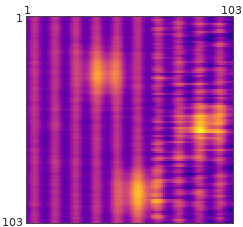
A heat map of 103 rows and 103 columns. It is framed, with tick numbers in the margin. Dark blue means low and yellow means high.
Upright stripes repeat 10 times across the table. There are three bumps. No overall slope runs across the table. There are no lone odd cells. The left part is calmer, up to a seam about 60% of the way across.
